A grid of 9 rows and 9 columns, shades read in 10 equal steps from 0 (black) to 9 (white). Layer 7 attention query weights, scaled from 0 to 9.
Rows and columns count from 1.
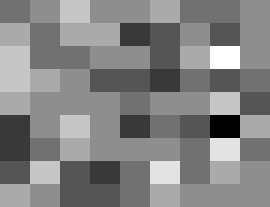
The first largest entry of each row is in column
3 1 8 1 8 3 8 6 1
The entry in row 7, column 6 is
5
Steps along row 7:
up up down same same down up down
